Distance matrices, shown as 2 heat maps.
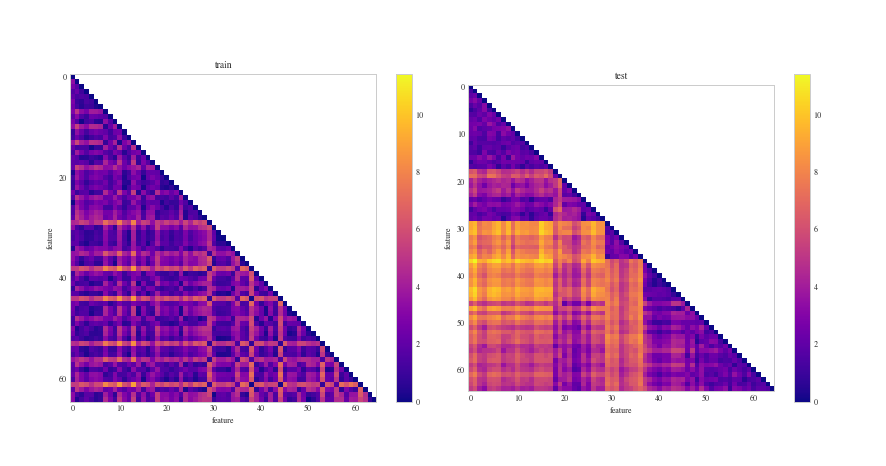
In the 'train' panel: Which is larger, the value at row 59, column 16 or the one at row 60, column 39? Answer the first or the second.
the first
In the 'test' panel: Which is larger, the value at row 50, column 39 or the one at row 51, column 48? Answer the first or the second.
the second
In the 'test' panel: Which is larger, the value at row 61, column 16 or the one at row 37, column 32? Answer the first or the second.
the first
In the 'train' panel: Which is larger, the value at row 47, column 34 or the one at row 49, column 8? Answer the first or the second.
the first
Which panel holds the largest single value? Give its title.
test
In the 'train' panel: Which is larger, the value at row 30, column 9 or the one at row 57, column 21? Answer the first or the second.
the second
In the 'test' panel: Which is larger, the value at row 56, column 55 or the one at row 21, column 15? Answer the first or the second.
the second
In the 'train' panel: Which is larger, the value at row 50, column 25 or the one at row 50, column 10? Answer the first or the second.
the second
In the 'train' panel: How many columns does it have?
65
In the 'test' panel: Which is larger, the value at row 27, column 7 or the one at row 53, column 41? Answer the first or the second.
the second
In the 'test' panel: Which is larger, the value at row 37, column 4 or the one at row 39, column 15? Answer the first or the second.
the first
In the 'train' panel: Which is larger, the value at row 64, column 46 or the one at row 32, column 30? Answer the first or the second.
the second
